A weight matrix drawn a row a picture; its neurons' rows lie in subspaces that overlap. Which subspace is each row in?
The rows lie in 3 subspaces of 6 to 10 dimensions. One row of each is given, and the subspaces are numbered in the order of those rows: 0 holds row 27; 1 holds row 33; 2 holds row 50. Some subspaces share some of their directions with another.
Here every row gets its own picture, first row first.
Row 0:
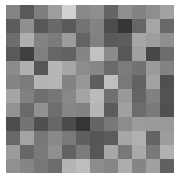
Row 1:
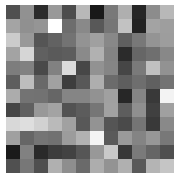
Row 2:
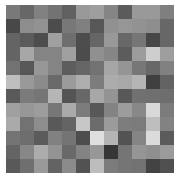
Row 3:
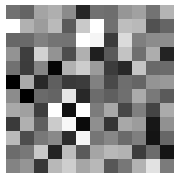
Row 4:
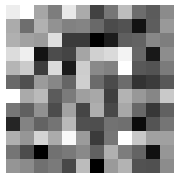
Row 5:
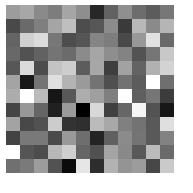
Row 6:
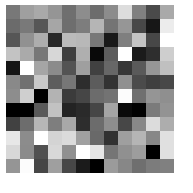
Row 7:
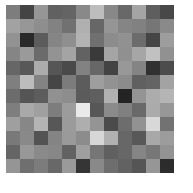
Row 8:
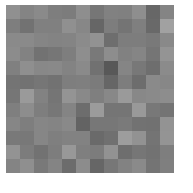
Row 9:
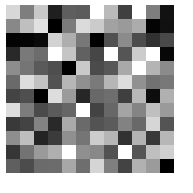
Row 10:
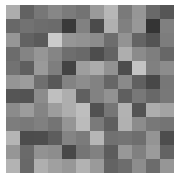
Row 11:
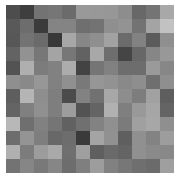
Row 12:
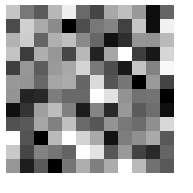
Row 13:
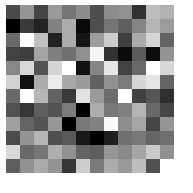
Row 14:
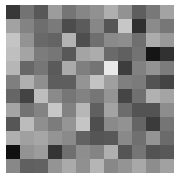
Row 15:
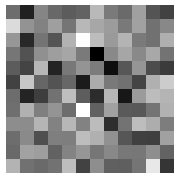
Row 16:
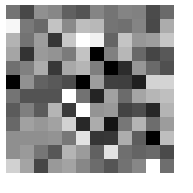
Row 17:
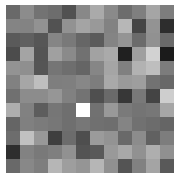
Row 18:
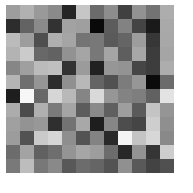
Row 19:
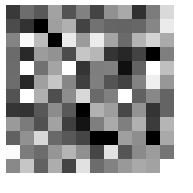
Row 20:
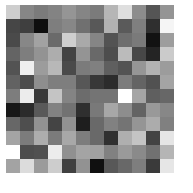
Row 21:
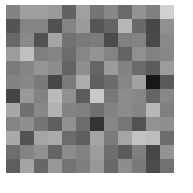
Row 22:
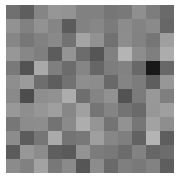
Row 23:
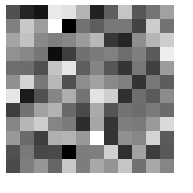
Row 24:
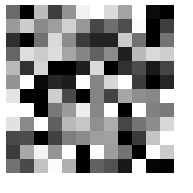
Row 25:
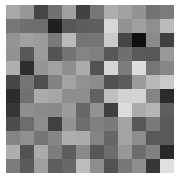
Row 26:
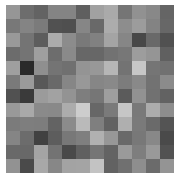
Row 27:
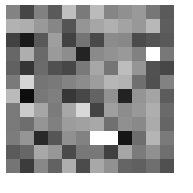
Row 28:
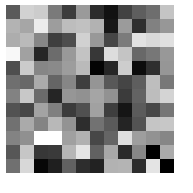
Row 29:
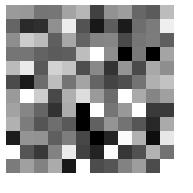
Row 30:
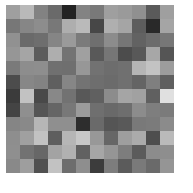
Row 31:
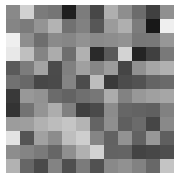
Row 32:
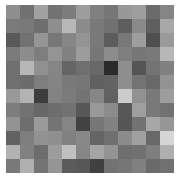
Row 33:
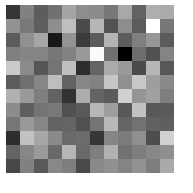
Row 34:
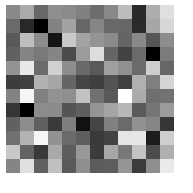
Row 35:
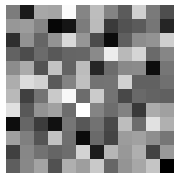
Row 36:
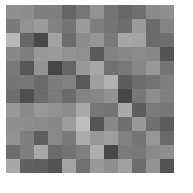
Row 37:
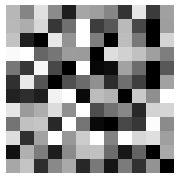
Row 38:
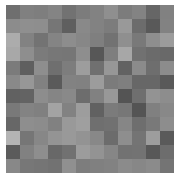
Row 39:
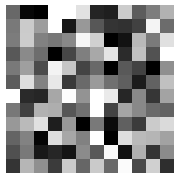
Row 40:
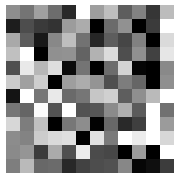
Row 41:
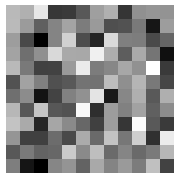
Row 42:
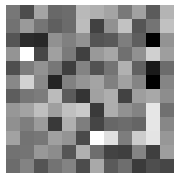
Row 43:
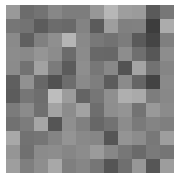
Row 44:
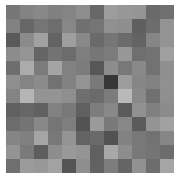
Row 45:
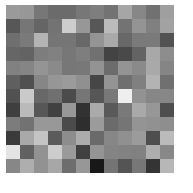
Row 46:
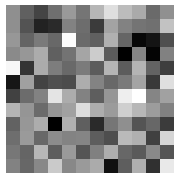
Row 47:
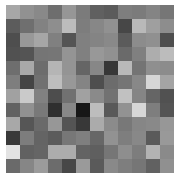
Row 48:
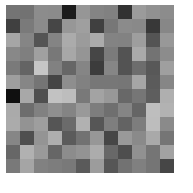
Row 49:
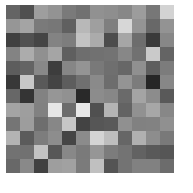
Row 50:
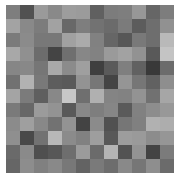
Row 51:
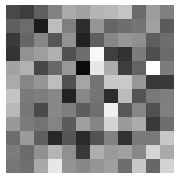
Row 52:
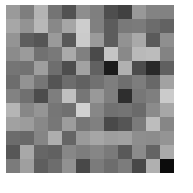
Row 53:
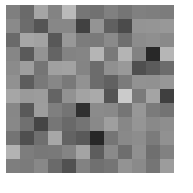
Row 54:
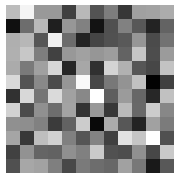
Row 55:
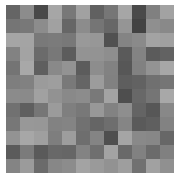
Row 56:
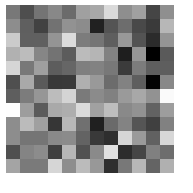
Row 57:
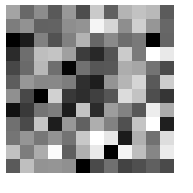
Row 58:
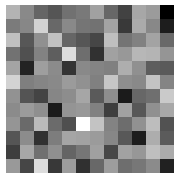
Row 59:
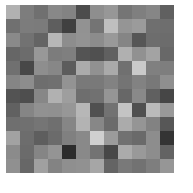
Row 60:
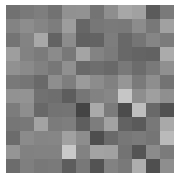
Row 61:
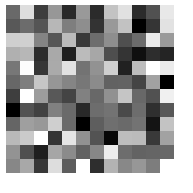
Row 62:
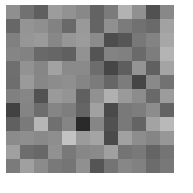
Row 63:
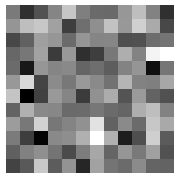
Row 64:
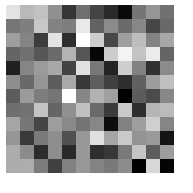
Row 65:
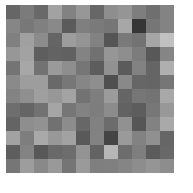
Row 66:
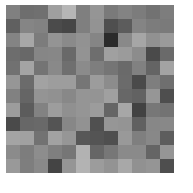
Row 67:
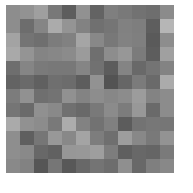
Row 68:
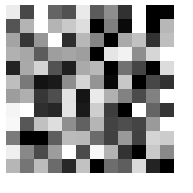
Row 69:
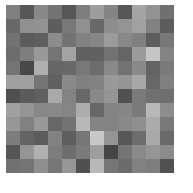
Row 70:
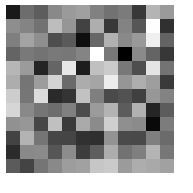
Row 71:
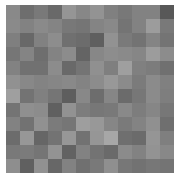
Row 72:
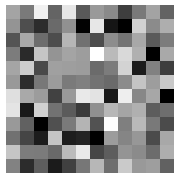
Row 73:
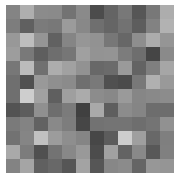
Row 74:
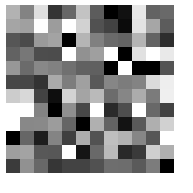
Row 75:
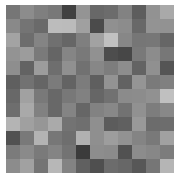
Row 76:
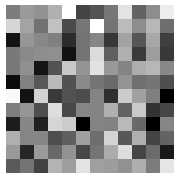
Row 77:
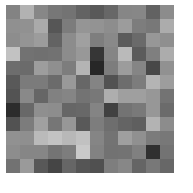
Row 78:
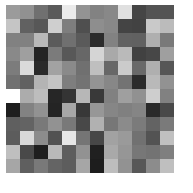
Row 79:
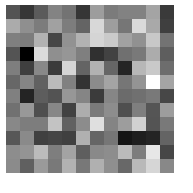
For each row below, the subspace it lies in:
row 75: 2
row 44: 2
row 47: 1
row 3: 0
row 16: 0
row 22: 2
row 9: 2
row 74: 1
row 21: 0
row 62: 2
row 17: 2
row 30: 2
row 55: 2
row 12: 2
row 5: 1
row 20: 1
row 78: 0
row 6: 1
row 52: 1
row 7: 0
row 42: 0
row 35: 2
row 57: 1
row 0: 2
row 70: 1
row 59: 1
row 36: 2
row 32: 1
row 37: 0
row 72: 2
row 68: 1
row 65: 2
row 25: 1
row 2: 0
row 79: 0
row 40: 0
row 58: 0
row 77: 1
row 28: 1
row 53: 2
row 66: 2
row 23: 2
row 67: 2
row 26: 1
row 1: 2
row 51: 1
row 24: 1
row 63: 2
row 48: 0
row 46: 1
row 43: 1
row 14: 1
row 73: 1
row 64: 1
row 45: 2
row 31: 2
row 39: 2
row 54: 0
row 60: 1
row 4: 0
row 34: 1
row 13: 0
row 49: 0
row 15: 0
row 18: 0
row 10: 1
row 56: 1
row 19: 0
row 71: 0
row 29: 1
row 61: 2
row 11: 0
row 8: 1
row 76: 0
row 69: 0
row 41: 2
